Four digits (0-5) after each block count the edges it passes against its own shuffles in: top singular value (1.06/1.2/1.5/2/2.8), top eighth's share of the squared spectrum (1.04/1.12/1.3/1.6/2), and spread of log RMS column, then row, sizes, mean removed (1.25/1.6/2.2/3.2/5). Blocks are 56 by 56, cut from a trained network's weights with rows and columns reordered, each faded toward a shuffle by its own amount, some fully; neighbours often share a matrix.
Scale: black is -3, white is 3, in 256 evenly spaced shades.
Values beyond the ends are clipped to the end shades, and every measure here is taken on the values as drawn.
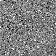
1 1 0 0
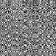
4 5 3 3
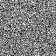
0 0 0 0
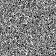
0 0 0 0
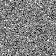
0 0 0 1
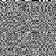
4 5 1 3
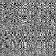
4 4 2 3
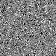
0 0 0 0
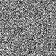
3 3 0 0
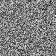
0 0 0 0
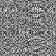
4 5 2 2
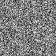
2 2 0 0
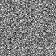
3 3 0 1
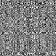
3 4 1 2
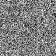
2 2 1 0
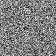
3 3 0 1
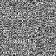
3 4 1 1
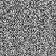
4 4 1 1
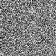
3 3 0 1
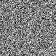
2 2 0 0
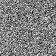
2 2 0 0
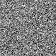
0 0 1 0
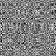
4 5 2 3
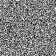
0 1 0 0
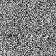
3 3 0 1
